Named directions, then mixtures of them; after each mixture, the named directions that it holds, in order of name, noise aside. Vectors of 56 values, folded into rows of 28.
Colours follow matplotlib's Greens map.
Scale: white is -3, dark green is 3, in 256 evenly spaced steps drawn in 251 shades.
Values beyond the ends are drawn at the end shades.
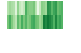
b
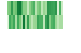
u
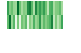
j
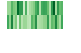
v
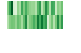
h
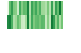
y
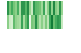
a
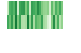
b, j, y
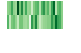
a, v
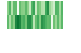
a, j, v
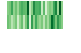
a, y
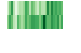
b, h, y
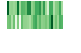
a, j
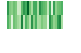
a, u, v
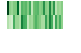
a, j, y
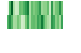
h, y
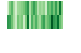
a, b, y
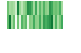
b, j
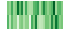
a, v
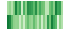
h, j, y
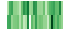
a, y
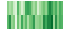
b, j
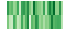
a
